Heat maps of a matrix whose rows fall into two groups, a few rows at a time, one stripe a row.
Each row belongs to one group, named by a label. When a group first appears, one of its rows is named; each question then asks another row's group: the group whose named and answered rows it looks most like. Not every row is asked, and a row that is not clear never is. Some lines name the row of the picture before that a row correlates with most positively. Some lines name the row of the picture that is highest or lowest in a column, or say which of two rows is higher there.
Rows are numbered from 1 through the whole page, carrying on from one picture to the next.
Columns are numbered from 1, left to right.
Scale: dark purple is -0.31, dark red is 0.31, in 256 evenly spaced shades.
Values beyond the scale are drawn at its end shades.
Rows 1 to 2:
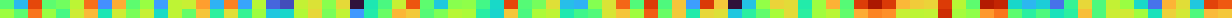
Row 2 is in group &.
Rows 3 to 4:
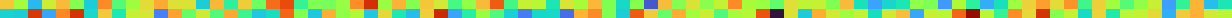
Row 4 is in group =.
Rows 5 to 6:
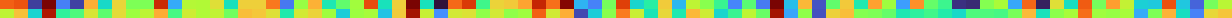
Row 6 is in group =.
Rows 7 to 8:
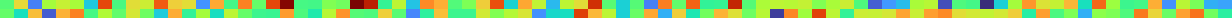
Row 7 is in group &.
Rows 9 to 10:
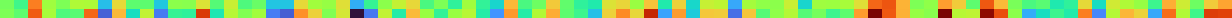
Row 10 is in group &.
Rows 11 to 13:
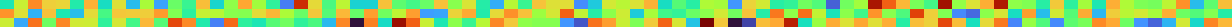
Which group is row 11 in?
&
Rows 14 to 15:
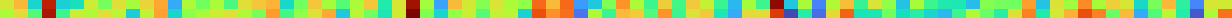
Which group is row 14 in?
=
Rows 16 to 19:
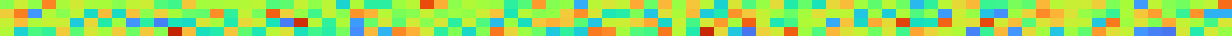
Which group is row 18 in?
&
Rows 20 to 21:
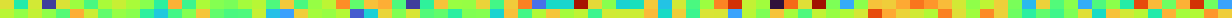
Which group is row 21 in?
&
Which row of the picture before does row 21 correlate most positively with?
18
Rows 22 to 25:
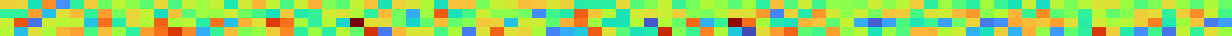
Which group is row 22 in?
=
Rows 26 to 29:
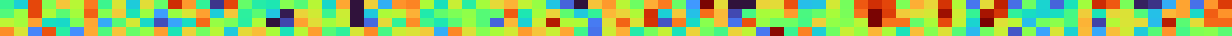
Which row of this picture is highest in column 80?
26
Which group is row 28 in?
&
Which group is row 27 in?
&
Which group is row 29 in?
=
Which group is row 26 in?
&
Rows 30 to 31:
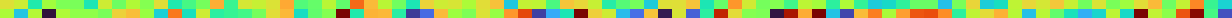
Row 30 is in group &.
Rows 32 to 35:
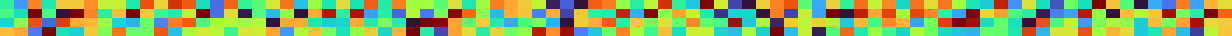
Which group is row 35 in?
=
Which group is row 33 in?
&
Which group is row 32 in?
&
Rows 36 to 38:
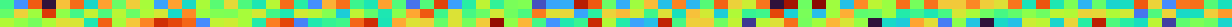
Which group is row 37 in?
=
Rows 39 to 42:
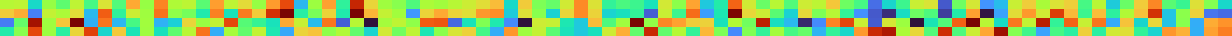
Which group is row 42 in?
&
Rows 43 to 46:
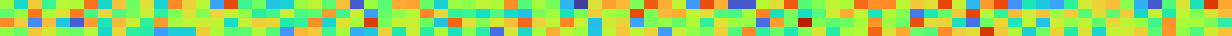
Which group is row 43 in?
&
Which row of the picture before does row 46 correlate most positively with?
42
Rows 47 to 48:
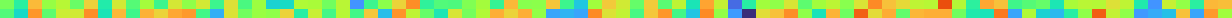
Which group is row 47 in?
&
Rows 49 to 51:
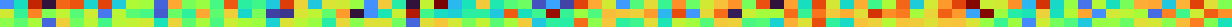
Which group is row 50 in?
&
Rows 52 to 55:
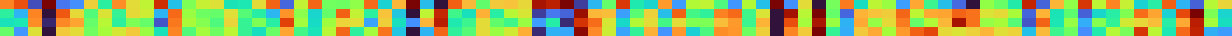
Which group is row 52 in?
=
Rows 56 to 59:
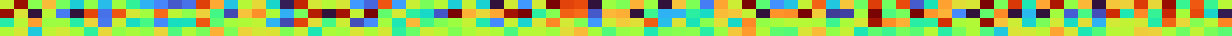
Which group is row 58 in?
&
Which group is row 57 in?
=
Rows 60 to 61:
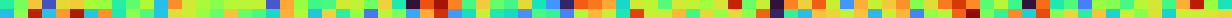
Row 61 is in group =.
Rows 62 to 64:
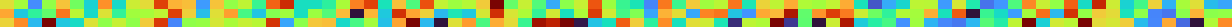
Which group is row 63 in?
&
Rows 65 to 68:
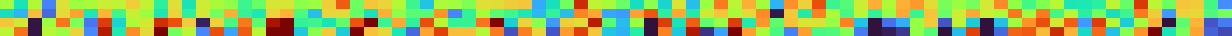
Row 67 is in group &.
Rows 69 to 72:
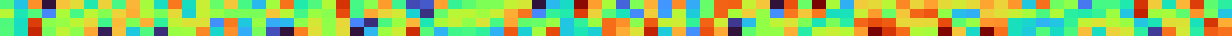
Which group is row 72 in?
&
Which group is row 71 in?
&
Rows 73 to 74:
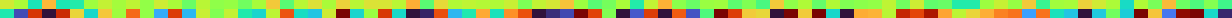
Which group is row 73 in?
=
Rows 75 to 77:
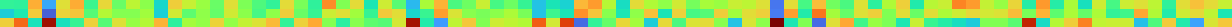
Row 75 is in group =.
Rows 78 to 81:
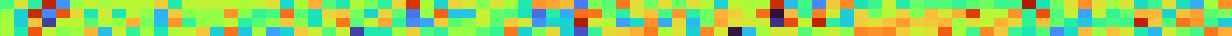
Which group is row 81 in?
&
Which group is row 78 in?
=
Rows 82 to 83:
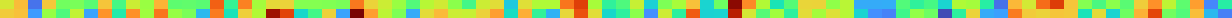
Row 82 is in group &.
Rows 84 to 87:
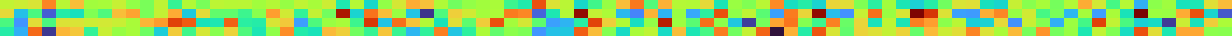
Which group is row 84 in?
=
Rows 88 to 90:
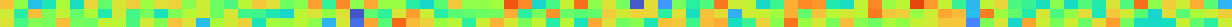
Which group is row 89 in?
&
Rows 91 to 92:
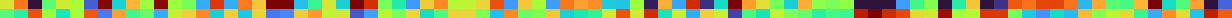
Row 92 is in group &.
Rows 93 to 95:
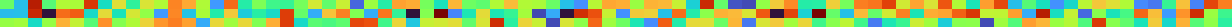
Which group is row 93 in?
&
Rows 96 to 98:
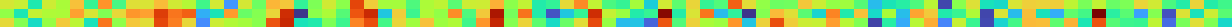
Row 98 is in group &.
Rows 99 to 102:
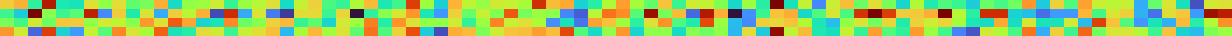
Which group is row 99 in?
=
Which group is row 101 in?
&
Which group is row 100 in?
&
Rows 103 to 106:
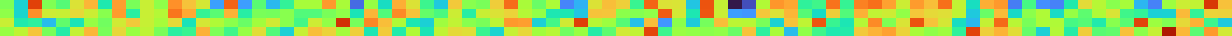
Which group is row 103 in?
&
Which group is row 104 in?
&
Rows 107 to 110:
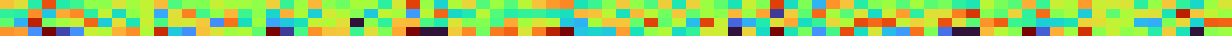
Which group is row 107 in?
=
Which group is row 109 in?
&
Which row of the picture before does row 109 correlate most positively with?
103
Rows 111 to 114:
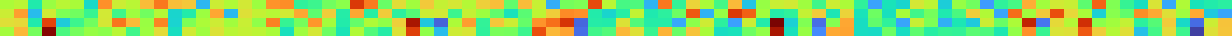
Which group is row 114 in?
=
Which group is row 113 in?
=
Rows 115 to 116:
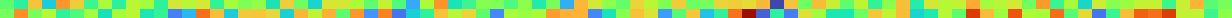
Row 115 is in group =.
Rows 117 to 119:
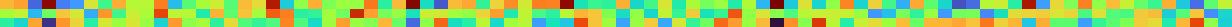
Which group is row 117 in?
=
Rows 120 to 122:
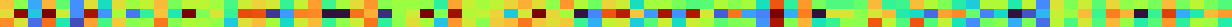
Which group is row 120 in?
=
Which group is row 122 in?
=
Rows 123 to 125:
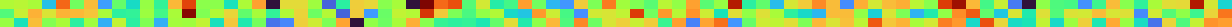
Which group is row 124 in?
=
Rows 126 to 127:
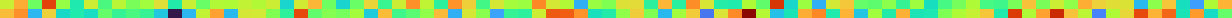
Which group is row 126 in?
=
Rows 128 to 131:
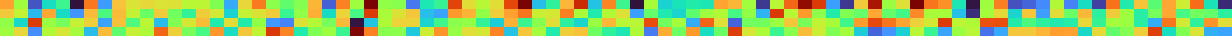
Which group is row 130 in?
&
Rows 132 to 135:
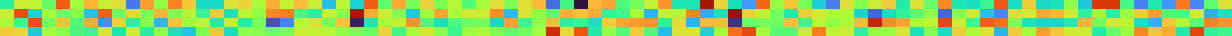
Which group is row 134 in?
&
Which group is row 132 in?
&
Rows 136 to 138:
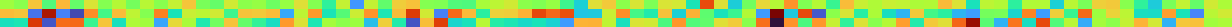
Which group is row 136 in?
&
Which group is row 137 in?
=
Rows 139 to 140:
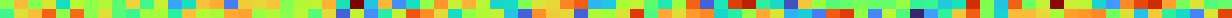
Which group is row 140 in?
=
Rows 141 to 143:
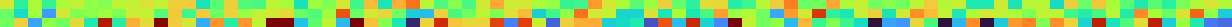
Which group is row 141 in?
&
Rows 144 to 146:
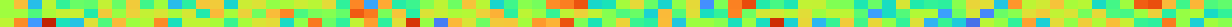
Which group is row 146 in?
=
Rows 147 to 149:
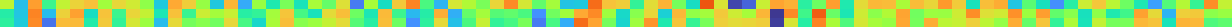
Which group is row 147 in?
&
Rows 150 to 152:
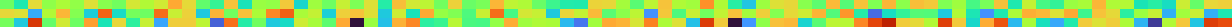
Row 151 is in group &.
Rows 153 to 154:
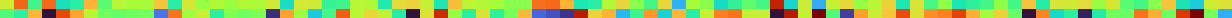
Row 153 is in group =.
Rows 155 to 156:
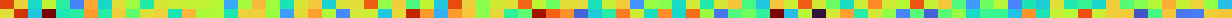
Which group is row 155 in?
=
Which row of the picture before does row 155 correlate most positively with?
153
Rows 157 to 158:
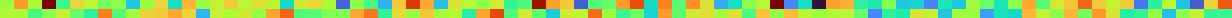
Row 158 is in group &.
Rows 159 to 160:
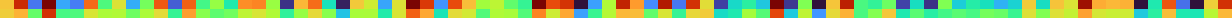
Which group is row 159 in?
=
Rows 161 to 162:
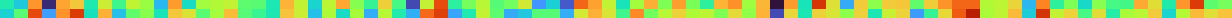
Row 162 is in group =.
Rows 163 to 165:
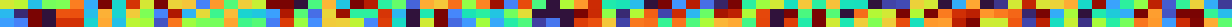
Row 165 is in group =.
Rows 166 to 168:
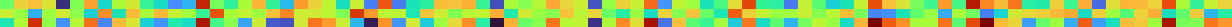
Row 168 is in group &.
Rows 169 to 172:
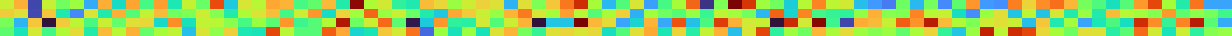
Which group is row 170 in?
=
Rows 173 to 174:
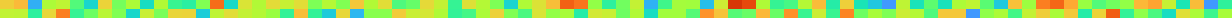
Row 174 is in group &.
